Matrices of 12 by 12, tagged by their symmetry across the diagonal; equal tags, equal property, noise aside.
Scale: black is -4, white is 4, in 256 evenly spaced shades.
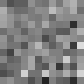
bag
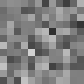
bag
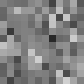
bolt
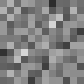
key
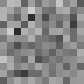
key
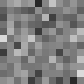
bag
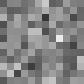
bolt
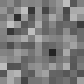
key
